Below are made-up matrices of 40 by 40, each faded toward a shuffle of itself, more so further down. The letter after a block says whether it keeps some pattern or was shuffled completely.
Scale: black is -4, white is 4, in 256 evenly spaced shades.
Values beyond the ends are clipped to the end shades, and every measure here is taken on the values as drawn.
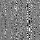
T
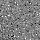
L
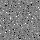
L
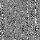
T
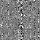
T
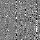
T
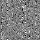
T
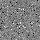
L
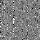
T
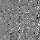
T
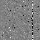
T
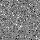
L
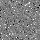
L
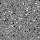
L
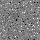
L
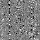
T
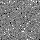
L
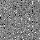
T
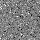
L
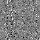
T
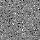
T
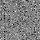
T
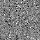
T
